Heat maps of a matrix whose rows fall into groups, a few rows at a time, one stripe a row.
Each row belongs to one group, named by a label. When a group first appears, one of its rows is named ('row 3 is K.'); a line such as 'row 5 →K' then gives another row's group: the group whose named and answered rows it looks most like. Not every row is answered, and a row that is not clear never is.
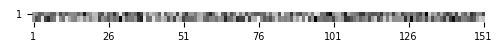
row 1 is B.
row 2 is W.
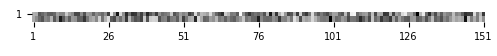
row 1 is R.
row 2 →B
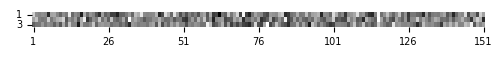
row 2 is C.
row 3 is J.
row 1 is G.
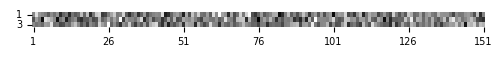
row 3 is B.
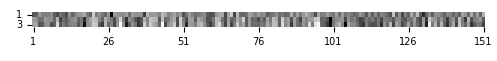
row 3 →B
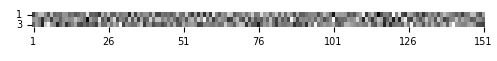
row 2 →C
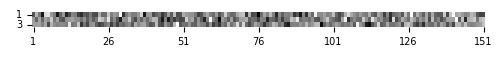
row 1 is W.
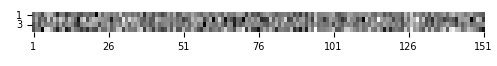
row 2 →C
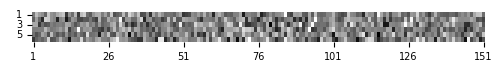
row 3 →R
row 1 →C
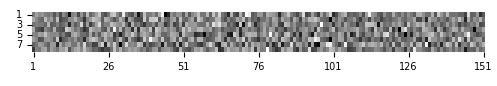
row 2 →B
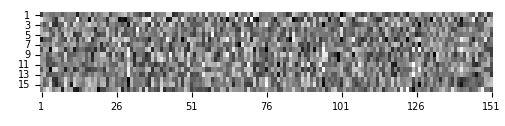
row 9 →B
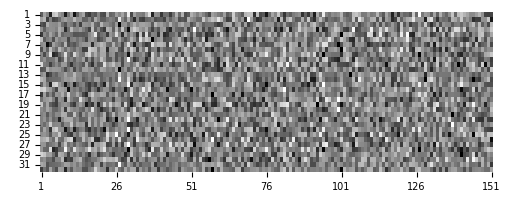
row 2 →R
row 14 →R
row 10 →B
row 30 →J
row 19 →J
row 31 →R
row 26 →C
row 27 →B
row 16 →G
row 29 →G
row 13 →R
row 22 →B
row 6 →G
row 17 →C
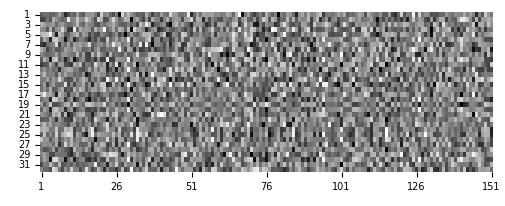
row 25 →C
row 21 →B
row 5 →G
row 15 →B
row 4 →J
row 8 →R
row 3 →G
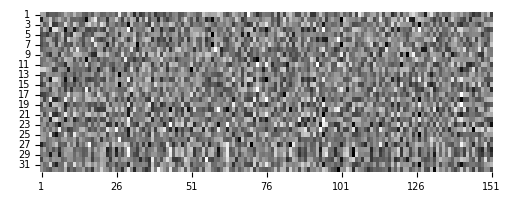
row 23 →B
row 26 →R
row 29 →B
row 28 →B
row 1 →R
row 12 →G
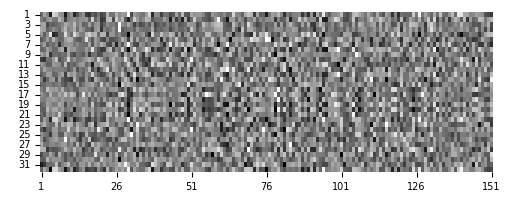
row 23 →C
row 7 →B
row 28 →R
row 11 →B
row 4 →R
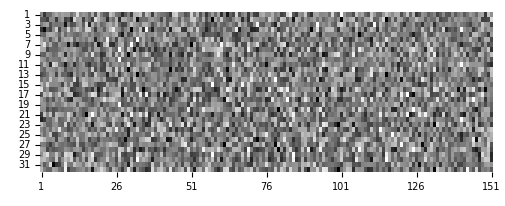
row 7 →G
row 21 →C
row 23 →B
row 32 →B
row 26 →G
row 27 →J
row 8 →R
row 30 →C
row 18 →J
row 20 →R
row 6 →C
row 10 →R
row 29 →C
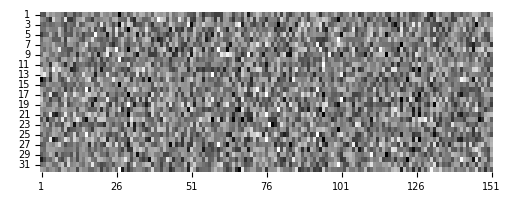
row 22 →C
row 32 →R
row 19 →B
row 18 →C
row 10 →R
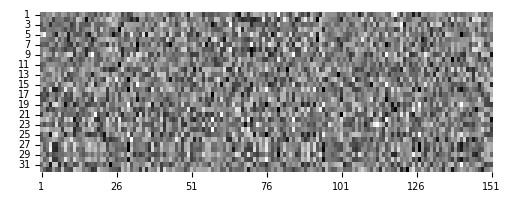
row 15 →C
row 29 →R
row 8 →J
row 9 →C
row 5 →G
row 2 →J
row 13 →B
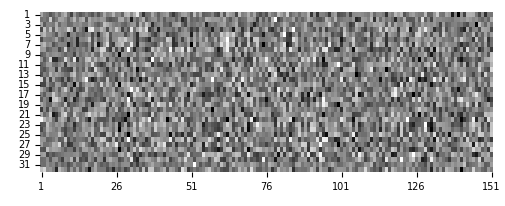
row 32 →G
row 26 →B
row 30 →J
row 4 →C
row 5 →G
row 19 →B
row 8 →B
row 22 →G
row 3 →G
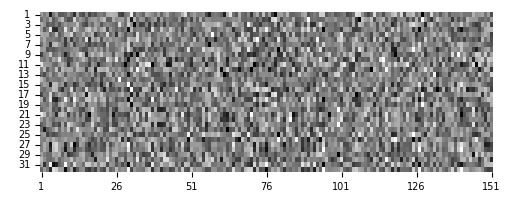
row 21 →G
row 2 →J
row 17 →J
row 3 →R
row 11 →G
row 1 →J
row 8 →R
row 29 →B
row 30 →C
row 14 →R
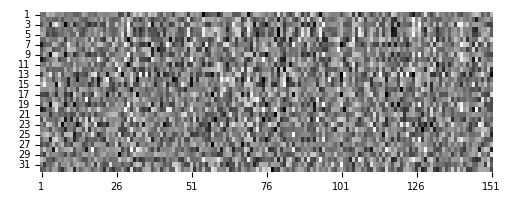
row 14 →G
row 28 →C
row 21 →J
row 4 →R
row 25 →C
